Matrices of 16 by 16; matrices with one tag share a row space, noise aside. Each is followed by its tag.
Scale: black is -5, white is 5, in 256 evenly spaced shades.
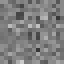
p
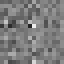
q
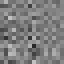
q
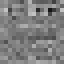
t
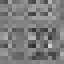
t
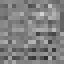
t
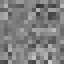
t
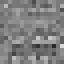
t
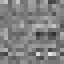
t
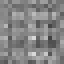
t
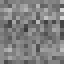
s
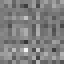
s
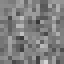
p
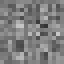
p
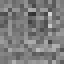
t
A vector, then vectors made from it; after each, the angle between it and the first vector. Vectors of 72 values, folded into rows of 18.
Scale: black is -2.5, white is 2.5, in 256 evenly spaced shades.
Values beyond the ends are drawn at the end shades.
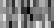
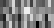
nearly opposite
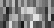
partly opposed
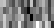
nearly parallel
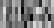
partly aligned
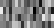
orthogonal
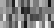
nearly parallel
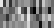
orthogonal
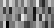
orthogonal
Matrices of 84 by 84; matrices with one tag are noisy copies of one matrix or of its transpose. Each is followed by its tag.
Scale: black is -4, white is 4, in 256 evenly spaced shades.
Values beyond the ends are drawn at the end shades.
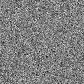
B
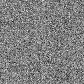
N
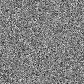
B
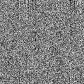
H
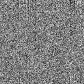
H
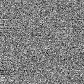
H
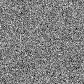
N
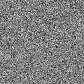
B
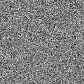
B
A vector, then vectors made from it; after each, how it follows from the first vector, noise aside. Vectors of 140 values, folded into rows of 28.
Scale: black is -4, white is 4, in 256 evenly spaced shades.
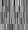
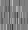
partly zeroed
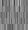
shrunk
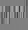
partly zeroed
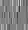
partly zeroed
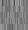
shrunk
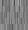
shrunk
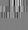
partly zeroed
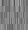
shrunk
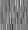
partly zeroed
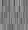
shrunk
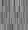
shrunk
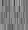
shrunk
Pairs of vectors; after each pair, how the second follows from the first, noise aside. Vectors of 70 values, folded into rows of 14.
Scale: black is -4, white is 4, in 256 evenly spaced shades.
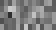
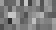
wrapped around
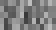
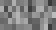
wrapped around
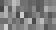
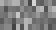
wrapped around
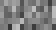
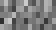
wrapped around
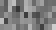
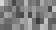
reversed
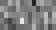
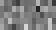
wrapped around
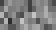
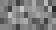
wrapped around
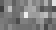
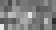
reversed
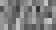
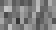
reversed
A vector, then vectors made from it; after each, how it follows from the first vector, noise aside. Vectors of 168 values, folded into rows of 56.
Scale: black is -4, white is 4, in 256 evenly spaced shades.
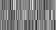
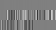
partly zeroed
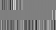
partly zeroed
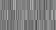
shrunk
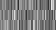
wrapped around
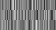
sign-scrambled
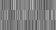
shrunk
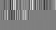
partly zeroed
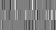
partly zeroed
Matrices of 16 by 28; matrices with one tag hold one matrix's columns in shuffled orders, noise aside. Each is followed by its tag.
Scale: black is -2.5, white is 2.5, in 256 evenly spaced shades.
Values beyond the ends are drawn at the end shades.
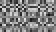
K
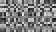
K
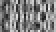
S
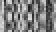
S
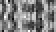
S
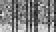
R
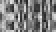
S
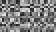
K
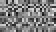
K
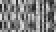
S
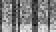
R
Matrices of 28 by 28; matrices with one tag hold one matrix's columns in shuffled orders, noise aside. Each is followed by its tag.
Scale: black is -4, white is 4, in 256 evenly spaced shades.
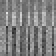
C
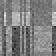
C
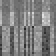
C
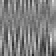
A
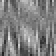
A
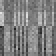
C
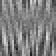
A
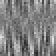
A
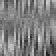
A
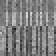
C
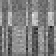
C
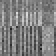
C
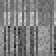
C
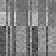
C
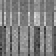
C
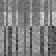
C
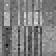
C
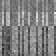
C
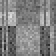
C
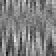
A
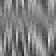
A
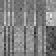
C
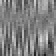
A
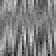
A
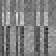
C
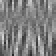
A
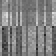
C
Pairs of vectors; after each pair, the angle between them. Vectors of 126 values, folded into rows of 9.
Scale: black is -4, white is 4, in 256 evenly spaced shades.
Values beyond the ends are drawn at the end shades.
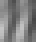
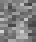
partly aligned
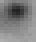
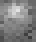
nearly opposite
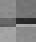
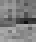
nearly parallel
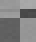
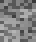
partly opposed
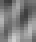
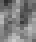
nearly parallel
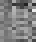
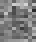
nearly opposite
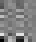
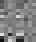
nearly parallel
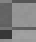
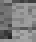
nearly parallel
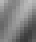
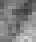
nearly opposite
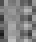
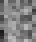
nearly parallel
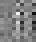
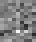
partly aligned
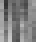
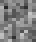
partly aligned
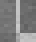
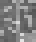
partly aligned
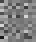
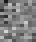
partly opposed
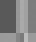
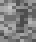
partly opposed
